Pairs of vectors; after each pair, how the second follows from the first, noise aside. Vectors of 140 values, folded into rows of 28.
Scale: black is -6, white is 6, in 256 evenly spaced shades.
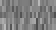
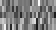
scaled up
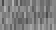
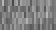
negated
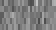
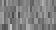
wrapped around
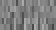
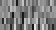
scaled up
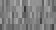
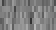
reversed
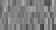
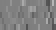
partly zeroed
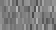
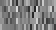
scaled up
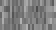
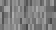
negated
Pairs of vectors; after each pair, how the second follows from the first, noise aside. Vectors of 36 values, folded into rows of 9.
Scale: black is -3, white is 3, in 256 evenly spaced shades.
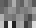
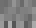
shrunk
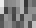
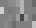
partly zeroed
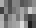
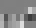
partly zeroed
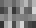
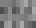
shrunk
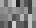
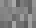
shrunk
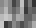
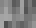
shrunk
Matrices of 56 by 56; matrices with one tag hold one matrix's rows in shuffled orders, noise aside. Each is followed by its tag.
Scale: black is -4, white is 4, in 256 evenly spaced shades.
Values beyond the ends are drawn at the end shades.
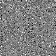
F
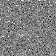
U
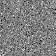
F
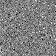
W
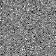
F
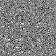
U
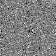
F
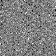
F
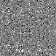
U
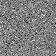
W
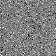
F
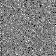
F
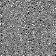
F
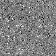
U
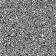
W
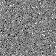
W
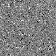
U
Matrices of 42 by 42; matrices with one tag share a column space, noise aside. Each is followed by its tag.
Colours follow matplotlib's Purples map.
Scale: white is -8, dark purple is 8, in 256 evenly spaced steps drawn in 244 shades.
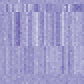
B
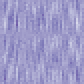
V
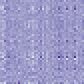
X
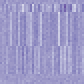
B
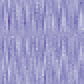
V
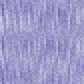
V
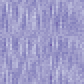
V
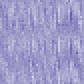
V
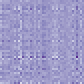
X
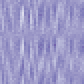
V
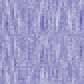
V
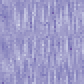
V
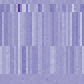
B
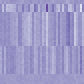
B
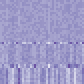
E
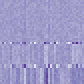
E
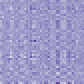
X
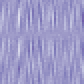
V
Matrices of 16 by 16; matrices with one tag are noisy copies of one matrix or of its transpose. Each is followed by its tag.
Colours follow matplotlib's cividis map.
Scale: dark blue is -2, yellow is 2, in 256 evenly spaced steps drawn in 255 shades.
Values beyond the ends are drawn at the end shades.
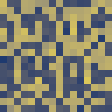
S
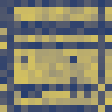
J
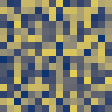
S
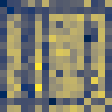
J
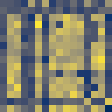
J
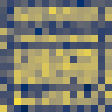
J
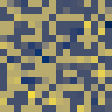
S
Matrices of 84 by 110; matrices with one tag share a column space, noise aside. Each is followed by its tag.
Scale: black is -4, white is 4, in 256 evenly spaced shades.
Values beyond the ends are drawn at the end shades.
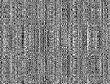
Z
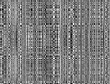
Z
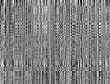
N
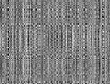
Z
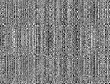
Z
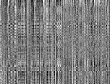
N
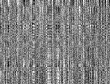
N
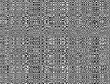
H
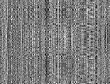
Z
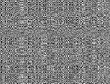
H
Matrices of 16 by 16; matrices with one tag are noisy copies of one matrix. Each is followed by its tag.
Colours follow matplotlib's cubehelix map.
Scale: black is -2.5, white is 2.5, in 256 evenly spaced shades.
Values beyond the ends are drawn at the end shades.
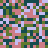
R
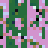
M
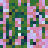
M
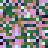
R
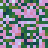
R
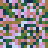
R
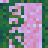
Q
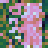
Q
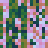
M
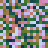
R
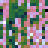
M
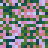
R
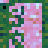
Q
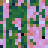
M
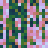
M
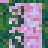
Q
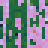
M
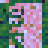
Q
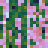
M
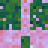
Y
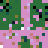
Y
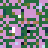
R
